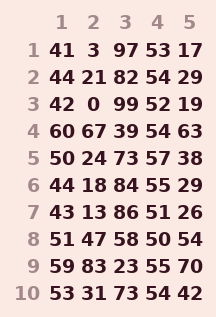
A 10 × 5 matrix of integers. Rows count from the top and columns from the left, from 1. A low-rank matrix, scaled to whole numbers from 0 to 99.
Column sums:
487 307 714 535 387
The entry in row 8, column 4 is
50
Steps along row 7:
down up down down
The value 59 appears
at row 9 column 1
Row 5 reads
50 24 73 57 38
